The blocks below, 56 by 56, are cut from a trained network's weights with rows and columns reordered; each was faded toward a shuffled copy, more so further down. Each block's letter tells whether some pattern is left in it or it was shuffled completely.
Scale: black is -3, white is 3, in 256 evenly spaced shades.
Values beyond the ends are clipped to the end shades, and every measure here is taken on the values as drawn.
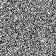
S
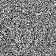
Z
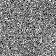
S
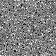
S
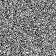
S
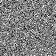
S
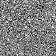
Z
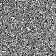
S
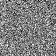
S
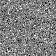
S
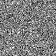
Z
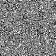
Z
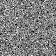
S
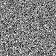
S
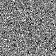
Z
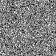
S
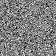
S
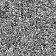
Z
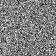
S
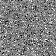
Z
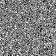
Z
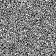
S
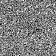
Z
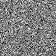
S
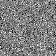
Z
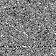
Z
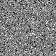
S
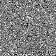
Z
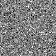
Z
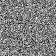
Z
